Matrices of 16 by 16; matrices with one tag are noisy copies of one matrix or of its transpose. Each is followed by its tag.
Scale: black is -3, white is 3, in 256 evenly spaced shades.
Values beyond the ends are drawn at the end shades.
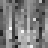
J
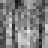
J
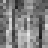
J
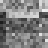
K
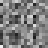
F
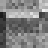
K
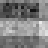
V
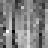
J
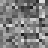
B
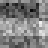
V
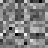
F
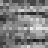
J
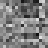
B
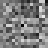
B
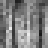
J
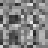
F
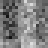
V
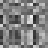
F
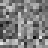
B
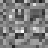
F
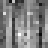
J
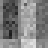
V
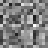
F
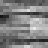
J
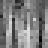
J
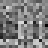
B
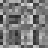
F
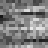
J
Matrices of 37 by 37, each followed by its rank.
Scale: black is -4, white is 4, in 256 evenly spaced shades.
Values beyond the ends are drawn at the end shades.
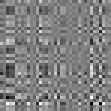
two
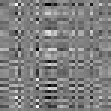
two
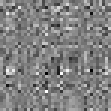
five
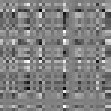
two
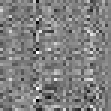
five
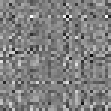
five
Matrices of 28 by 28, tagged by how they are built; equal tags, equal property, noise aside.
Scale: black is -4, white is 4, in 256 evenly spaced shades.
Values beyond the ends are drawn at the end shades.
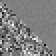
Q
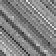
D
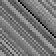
D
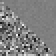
Q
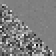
Q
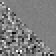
Q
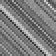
D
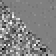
Q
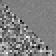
Q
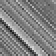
D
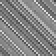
D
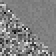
Q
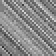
D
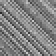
D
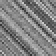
D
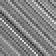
D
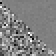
Q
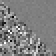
Q
